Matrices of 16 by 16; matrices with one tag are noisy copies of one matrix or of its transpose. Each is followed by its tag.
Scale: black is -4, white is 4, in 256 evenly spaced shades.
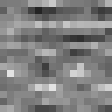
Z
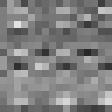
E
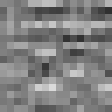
Z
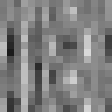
Z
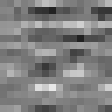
Z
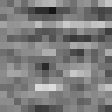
Z
